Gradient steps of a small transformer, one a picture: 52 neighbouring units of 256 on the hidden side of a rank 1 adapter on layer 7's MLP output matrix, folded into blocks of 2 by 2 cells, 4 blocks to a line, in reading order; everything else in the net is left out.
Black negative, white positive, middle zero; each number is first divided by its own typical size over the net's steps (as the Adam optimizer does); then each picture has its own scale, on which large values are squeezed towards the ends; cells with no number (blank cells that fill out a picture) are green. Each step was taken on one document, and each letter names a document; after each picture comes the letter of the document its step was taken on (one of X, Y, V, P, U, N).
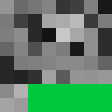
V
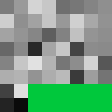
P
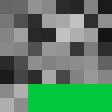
V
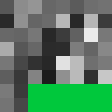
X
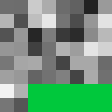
P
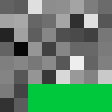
X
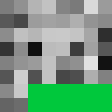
P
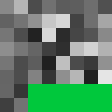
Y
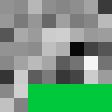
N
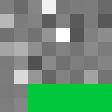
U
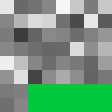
V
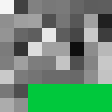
Y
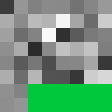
Y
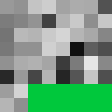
N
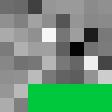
Y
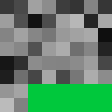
V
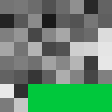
P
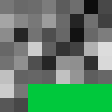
P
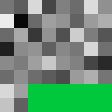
P
